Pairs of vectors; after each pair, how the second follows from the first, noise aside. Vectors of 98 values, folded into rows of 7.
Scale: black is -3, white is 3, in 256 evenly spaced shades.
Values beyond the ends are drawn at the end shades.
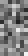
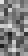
reversed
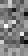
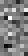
shuffled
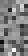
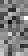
shuffled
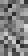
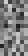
shuffled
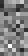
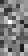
shuffled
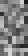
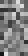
reversed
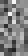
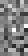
shuffled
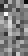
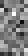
shuffled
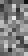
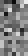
shuffled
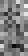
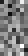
shuffled
